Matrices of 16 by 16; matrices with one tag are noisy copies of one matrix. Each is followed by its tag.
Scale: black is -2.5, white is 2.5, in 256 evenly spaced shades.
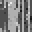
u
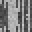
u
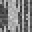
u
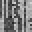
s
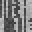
s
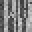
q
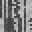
s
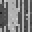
u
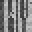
q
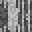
u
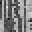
s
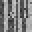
q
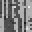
s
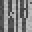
q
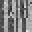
q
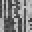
s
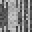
u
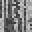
s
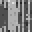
u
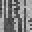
s
